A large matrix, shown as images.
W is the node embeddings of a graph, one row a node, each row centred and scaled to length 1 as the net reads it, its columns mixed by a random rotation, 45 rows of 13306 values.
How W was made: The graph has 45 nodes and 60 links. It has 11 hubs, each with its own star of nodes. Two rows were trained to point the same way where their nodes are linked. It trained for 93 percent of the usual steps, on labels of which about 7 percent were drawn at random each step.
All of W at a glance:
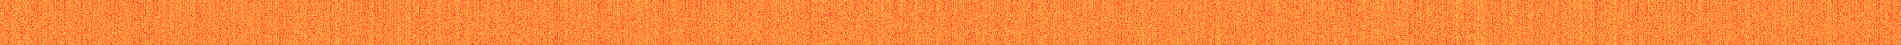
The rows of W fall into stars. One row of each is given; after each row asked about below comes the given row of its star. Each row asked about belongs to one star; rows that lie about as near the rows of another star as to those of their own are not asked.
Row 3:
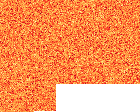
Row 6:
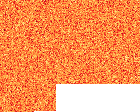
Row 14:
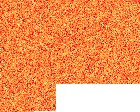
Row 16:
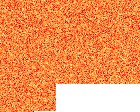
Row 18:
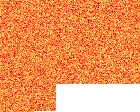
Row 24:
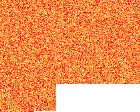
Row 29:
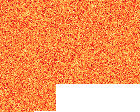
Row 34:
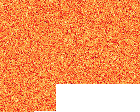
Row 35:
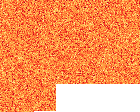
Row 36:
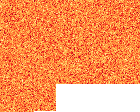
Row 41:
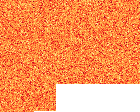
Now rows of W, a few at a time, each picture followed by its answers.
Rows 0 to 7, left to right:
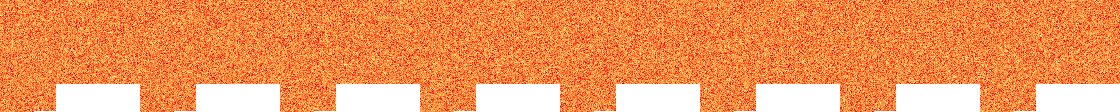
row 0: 6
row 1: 6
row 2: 35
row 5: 41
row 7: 29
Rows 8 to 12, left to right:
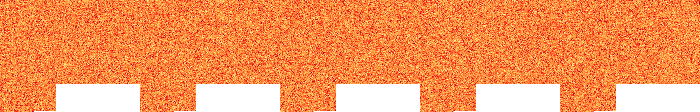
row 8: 6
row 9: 6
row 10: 29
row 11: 41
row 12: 14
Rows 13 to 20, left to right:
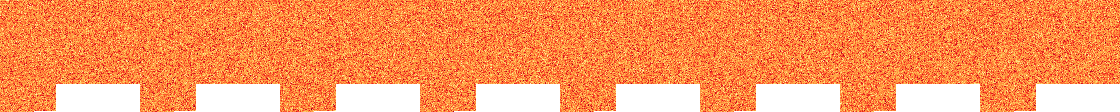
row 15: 14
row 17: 24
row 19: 18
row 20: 29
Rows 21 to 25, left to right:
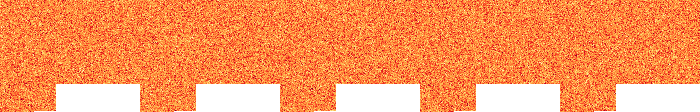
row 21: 24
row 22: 41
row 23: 36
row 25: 34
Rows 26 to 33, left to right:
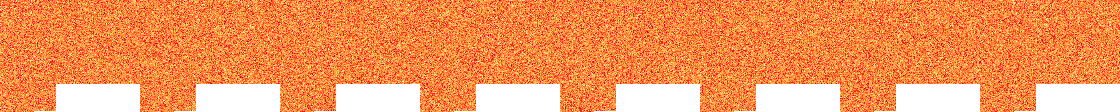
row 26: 35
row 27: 34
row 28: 34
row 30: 18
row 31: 14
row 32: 16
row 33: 16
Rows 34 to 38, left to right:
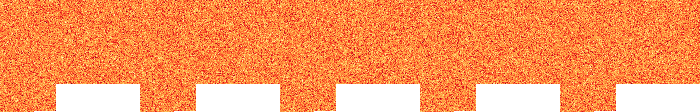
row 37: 35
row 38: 34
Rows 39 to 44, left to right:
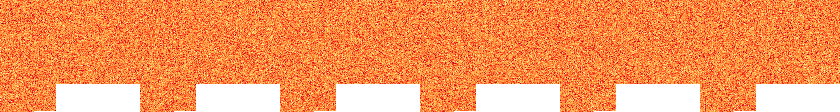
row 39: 3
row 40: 3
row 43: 18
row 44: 18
